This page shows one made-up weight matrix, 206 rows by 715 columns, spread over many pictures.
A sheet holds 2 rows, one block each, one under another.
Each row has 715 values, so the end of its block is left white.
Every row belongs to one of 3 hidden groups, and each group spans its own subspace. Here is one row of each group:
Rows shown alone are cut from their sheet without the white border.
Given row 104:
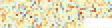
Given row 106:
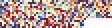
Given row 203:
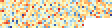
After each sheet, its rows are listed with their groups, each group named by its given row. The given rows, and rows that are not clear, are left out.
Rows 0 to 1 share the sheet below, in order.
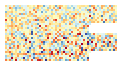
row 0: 104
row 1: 203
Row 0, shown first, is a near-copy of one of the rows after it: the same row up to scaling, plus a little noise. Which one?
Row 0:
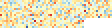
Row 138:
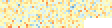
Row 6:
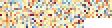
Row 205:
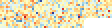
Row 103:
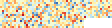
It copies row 6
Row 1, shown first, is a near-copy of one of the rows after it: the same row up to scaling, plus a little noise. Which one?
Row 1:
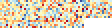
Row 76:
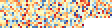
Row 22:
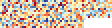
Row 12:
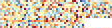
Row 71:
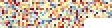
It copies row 12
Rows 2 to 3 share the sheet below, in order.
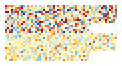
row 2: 104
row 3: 104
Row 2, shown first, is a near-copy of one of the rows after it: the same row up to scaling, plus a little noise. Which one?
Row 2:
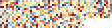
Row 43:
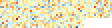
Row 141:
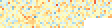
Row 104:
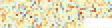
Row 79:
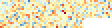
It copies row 43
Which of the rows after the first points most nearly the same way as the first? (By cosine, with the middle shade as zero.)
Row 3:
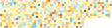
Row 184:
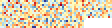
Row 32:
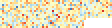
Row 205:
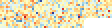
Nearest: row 184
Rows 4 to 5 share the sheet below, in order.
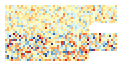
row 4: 203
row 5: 203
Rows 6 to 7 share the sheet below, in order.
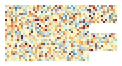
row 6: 104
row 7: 203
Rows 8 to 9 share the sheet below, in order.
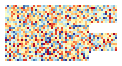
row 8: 106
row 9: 106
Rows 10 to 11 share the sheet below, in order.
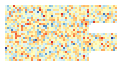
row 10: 203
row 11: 104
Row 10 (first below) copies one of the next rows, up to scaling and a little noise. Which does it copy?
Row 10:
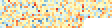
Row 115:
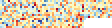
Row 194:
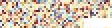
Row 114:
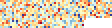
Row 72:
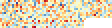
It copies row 115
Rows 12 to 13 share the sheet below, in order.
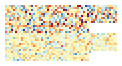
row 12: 203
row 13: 106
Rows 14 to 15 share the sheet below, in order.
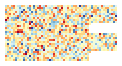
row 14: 106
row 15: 104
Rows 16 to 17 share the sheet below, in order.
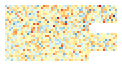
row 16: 104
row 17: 106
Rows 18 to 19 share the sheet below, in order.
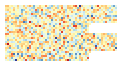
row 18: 106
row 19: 203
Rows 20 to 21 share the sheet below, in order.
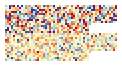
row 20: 203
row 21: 104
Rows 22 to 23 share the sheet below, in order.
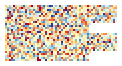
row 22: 203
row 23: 203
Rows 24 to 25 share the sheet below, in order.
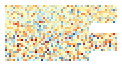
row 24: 104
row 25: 106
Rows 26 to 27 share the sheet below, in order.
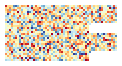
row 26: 104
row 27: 106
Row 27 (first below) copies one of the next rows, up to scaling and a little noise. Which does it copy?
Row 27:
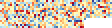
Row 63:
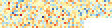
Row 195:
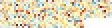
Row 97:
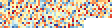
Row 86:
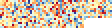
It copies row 195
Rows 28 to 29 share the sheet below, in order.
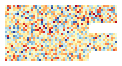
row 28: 104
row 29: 104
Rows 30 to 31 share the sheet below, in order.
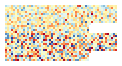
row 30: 203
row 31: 104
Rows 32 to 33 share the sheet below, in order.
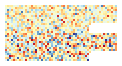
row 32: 104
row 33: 106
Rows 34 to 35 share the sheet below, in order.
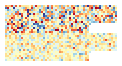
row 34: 104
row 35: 106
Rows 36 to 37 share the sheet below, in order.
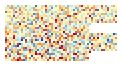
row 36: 104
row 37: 106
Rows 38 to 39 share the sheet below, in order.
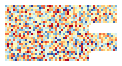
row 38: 203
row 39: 203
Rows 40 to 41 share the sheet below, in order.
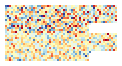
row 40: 203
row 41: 106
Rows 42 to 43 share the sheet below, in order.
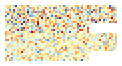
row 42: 104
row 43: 104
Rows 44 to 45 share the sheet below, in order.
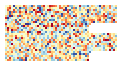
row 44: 203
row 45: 106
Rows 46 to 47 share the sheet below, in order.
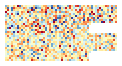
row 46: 104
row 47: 104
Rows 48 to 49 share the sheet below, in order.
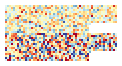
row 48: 106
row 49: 106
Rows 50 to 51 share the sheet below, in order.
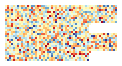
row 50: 104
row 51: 106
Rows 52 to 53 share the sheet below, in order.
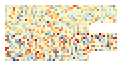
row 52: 106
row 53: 104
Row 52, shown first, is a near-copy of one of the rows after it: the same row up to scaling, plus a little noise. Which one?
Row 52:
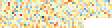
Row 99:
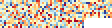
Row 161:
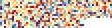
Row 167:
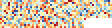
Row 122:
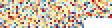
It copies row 167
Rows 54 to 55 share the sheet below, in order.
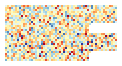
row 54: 106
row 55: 203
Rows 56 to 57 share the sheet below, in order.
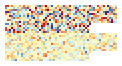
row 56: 106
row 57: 203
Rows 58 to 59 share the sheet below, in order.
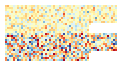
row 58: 203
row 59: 104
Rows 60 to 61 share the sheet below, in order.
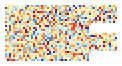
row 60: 106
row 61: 106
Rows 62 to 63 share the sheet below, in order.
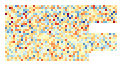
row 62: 104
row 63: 106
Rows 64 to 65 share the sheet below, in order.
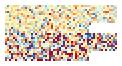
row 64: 106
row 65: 203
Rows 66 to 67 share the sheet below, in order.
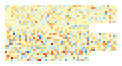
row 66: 106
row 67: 203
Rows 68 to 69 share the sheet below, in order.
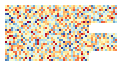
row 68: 104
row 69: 104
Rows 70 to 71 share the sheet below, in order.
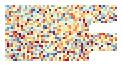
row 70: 203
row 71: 203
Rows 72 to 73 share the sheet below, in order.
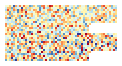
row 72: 203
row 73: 203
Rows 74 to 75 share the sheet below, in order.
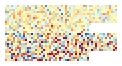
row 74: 106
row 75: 203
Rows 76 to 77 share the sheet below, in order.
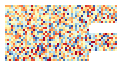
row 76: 203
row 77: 104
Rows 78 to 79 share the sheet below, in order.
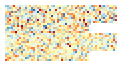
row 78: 203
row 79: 104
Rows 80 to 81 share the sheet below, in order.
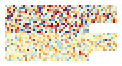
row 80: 203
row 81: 106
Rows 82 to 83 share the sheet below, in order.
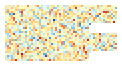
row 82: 106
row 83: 203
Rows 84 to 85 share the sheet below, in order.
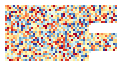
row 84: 203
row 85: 106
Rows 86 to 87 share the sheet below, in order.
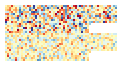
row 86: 106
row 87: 104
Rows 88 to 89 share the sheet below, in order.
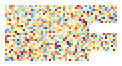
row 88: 203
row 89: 104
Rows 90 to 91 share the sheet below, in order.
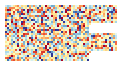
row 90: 104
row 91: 106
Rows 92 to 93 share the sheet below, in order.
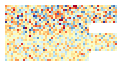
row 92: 106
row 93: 104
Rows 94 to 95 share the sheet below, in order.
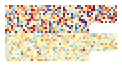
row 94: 203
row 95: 104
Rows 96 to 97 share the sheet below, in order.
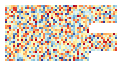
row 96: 106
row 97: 106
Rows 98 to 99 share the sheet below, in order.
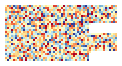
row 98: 203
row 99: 106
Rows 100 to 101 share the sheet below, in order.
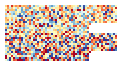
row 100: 106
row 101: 106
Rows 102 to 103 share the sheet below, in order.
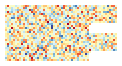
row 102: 106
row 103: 104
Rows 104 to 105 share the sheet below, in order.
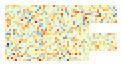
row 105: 203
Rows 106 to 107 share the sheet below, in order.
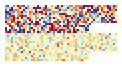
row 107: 104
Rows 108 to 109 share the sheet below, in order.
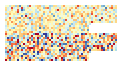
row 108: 203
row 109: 104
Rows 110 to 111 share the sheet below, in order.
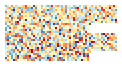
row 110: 106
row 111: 104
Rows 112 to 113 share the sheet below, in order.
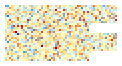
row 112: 203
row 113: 104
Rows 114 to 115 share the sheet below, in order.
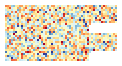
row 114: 203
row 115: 203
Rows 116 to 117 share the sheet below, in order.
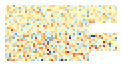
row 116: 203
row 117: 106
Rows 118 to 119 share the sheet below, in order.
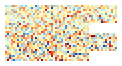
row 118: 104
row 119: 106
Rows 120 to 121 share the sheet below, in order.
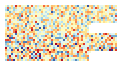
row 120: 104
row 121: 104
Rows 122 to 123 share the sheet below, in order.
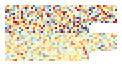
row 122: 106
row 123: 203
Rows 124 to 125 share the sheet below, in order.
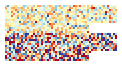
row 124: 106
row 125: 106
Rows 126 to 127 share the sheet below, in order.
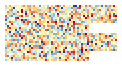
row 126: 106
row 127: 203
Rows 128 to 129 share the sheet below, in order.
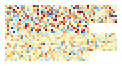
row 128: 104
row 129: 203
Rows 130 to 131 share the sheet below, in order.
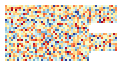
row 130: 104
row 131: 106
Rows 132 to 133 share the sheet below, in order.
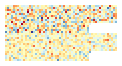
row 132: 104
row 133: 106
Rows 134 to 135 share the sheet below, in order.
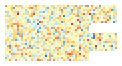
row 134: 104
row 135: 203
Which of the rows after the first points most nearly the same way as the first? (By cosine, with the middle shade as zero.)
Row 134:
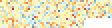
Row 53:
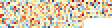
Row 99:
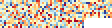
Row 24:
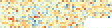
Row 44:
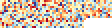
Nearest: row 24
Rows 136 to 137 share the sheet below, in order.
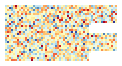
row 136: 104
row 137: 104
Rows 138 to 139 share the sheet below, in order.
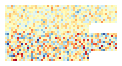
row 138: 104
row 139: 203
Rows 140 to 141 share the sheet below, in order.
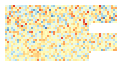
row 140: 203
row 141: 104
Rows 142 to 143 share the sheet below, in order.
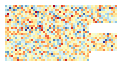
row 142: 104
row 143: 106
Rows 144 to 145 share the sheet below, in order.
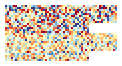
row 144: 104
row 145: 203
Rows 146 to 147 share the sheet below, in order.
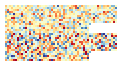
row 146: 106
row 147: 203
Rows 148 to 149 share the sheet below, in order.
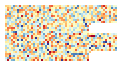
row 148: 203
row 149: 106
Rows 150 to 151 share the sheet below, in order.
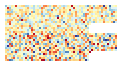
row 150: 104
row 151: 106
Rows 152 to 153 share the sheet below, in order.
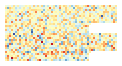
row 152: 104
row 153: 203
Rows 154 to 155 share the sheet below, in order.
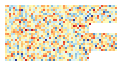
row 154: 106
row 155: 203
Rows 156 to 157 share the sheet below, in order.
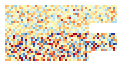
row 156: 104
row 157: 106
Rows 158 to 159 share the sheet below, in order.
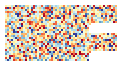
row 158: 104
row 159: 106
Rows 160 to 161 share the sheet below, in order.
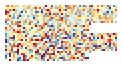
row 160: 106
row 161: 106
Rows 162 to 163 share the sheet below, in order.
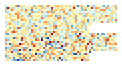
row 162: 104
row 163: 106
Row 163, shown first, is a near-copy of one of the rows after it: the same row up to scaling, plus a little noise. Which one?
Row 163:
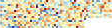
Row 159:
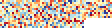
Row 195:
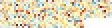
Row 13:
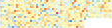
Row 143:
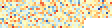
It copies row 13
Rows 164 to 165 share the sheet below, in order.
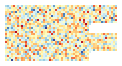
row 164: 203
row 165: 104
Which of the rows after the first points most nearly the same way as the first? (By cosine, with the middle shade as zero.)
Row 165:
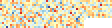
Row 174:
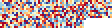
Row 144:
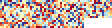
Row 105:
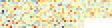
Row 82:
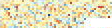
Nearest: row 174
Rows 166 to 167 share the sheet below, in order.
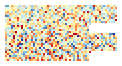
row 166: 203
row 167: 106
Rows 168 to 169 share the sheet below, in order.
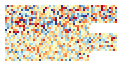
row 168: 106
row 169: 104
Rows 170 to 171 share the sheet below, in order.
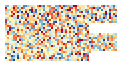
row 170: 106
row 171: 104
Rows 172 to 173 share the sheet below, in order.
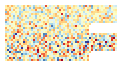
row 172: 106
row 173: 104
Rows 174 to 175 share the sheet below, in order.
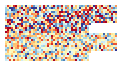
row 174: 104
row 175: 104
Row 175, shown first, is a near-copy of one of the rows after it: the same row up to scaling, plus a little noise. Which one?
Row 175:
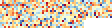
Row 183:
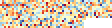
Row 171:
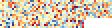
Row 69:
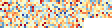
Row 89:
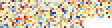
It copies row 183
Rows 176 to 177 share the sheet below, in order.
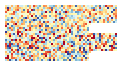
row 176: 104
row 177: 203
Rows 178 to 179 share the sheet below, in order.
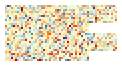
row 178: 203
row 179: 203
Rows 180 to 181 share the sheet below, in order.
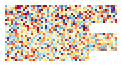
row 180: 104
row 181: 104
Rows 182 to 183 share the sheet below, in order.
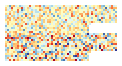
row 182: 203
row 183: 104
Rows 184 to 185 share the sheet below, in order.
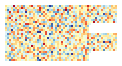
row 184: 203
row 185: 203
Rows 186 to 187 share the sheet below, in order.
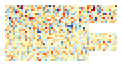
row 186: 203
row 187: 203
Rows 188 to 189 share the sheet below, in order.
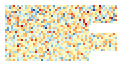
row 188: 203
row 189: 106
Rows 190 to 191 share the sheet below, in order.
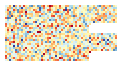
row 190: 203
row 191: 106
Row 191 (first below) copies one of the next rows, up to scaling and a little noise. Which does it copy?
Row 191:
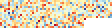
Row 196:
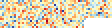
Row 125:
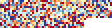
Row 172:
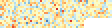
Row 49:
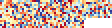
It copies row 125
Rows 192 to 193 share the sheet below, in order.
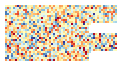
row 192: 104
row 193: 203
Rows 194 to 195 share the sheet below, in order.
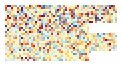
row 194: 203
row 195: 106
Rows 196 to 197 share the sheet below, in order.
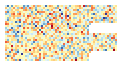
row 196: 106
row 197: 104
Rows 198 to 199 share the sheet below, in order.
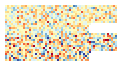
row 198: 106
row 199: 106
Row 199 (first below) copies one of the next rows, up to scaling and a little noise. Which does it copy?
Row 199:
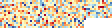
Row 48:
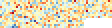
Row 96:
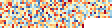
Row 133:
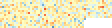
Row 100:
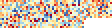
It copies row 133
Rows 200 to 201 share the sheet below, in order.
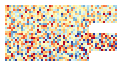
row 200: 203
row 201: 203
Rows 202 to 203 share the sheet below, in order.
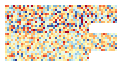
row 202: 203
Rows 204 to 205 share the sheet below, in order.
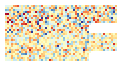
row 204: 104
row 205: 104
